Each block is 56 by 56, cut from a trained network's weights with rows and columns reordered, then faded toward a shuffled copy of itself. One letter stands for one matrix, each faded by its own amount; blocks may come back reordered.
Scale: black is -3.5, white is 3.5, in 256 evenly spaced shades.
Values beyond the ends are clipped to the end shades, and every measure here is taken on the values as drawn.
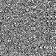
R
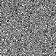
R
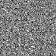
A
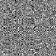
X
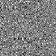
R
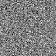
A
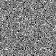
A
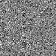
A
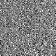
R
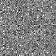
R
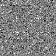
A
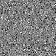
R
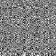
X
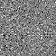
A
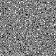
R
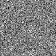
R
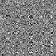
X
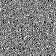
A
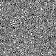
R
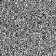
A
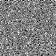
A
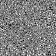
A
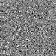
R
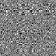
X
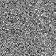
A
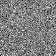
A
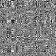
X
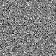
R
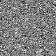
R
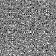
R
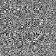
X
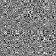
X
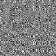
X
